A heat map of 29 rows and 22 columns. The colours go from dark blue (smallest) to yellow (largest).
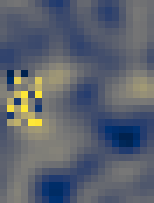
There are no regular stripes. In the middle left lies a patch that is rougher than the rest. The middle left is the ninth with the highest average. The middle left is the roughest part.
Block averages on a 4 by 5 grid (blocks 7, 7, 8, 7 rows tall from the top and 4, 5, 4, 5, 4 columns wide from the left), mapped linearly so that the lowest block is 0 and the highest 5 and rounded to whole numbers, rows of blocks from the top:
2 1 1 1 3 / 2 5 2 2 4 / 4 5 2 0 0 / 4 1 1 2 2
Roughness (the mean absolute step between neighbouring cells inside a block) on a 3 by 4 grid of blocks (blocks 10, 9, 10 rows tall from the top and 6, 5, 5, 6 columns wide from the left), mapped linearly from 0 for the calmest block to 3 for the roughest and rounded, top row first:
0000
3000
0000
